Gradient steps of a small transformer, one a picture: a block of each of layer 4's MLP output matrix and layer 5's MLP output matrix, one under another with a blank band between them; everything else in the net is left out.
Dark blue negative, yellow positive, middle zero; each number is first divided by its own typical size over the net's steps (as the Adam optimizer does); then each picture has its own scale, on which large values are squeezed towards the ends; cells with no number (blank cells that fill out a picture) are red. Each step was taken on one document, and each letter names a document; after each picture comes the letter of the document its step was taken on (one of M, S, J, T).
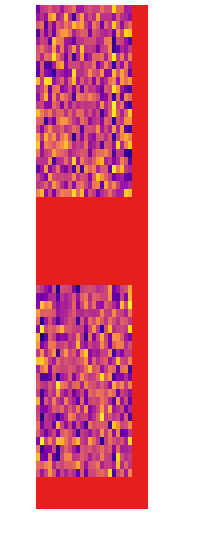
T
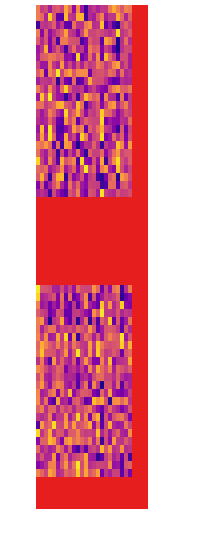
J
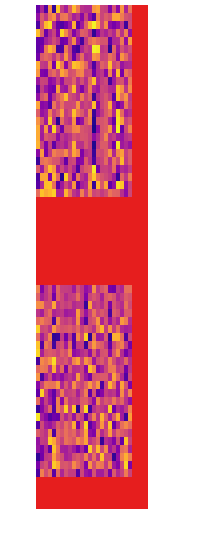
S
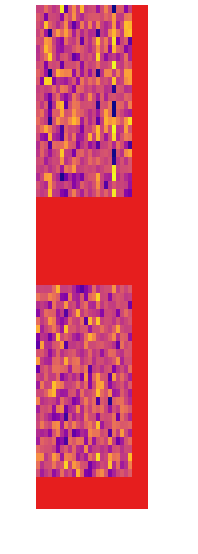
T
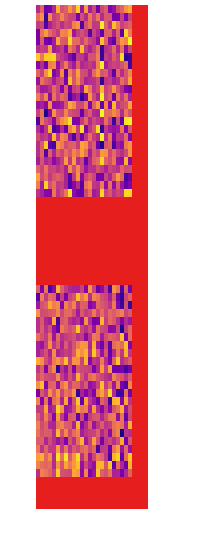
T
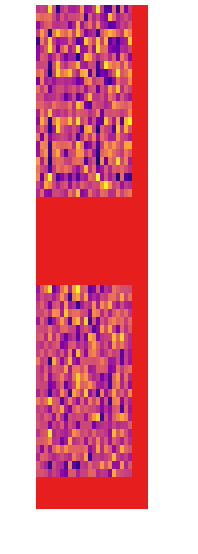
J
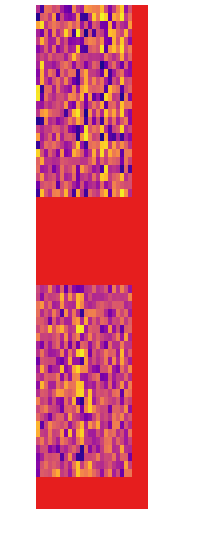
S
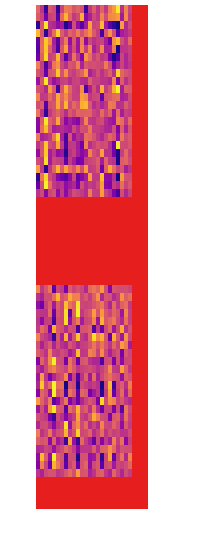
J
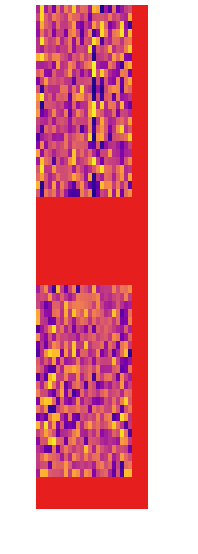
S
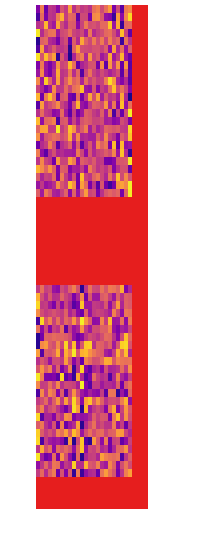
S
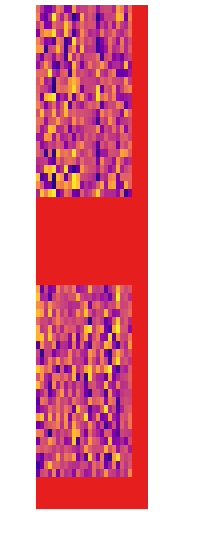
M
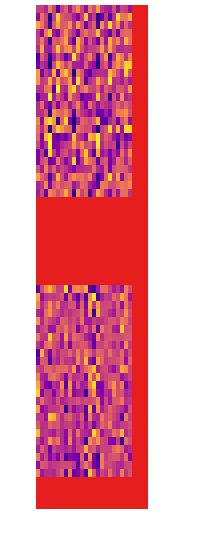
J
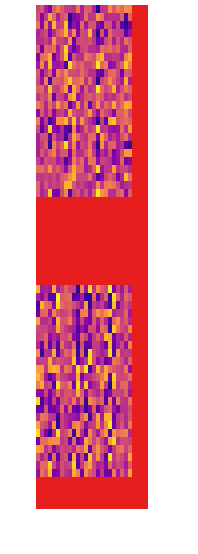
M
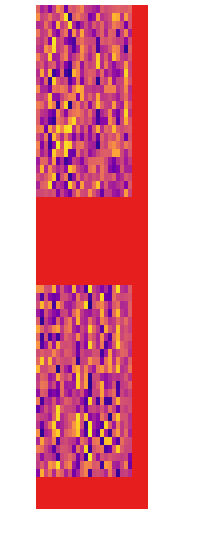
M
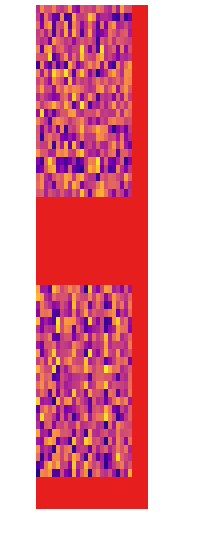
M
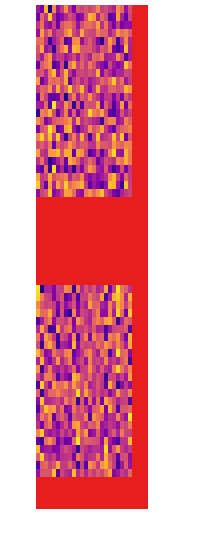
M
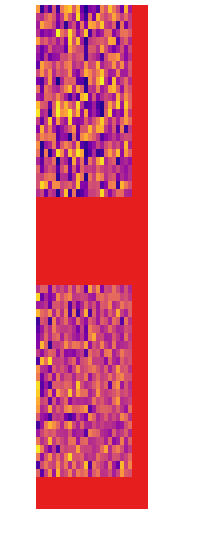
S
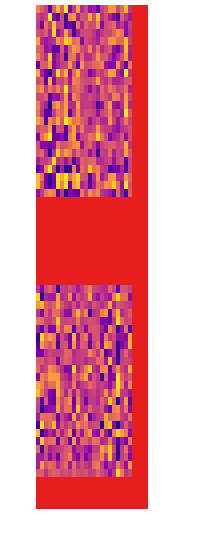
M
